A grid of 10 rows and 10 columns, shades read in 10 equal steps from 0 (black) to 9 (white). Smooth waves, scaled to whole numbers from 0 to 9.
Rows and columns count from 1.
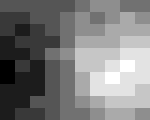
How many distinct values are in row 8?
6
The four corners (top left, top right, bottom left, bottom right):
3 4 1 5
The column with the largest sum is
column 9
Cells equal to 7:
11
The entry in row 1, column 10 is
4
